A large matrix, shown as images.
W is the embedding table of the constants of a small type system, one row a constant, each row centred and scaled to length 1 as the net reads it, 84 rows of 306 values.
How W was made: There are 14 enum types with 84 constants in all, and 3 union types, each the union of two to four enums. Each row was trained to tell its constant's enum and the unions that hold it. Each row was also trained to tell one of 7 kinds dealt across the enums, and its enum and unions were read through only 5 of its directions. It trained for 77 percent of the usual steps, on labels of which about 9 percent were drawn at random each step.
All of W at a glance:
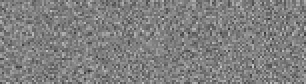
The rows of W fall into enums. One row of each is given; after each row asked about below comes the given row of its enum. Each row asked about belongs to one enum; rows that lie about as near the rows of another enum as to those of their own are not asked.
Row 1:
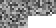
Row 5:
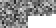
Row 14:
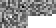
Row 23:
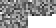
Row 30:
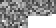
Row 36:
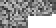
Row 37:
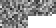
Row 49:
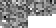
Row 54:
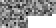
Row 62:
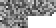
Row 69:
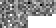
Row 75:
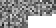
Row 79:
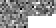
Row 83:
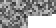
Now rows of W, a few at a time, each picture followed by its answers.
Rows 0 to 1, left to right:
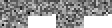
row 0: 75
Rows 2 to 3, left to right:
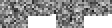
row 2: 83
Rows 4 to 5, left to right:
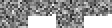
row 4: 75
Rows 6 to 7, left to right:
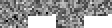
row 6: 37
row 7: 36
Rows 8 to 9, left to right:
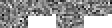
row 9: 30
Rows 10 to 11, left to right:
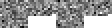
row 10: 69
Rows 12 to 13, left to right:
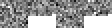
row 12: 49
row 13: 54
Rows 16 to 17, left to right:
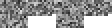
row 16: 62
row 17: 62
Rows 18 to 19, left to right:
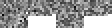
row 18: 49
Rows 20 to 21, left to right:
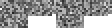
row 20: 69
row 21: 5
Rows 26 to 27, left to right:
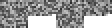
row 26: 36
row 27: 5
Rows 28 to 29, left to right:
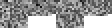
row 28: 1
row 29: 30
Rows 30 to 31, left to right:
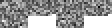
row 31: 23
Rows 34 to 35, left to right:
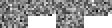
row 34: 79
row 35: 79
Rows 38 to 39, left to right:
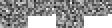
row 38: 5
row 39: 36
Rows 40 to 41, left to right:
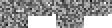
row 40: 69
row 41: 5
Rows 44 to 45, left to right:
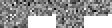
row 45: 54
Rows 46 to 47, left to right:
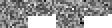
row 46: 62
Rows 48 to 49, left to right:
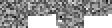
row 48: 1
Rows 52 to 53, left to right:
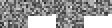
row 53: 79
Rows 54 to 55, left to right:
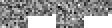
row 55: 49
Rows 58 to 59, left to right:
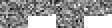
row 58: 30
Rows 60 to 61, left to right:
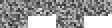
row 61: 62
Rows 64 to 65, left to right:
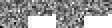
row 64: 54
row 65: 49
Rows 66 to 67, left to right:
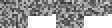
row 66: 14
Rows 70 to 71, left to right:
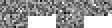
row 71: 79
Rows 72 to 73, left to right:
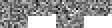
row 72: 1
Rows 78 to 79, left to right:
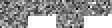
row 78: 75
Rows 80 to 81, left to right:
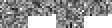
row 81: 54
